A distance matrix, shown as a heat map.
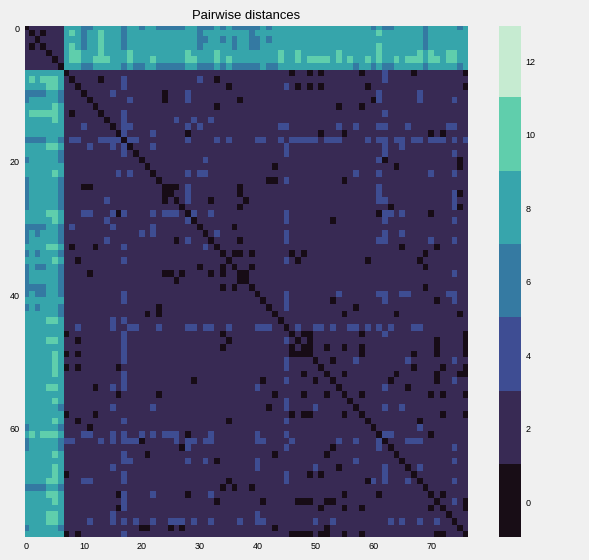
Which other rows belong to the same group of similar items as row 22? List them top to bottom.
7, 8, 9, 10, 11, 12, 13, 14, 15, 16, 17, 18, 19, 20, 21, 23, 24, 25, 26, 27, 28, 29, 30, 31, 32, 33, 34, 35, 36, 37, 38, 39, 40, 41, 42, 43, 44, 45, 46, 47, 48, 49, 50, 51, 52, 53, 54, 55, 56, 57, 58, 59, 60, 61, 62, 63, 64, 65, 66, 67, 68, 69, 70, 71, 72, 73, 74, 75, 76
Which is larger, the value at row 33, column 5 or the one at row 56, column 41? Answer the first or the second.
the first
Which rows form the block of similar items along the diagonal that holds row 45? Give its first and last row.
7 to 76
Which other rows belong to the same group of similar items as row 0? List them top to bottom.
1, 2, 3, 4, 5, 6
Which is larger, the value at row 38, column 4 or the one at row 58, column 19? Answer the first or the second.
the first
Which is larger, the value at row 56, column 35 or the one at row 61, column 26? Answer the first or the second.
the second
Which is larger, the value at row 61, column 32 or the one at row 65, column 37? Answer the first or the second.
the first
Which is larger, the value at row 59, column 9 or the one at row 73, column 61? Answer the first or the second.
the second
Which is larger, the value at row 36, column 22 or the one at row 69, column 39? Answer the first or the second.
the first
